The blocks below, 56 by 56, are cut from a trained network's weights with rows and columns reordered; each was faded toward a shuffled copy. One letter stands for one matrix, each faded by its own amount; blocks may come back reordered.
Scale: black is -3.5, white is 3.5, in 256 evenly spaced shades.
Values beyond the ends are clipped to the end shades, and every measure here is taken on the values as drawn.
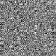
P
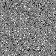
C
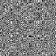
P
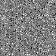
C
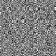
P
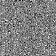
C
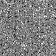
C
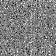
C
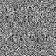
P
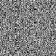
P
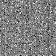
C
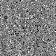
C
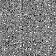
C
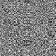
P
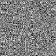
P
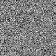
P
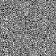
P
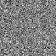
P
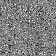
C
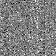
C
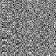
P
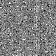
C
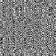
P
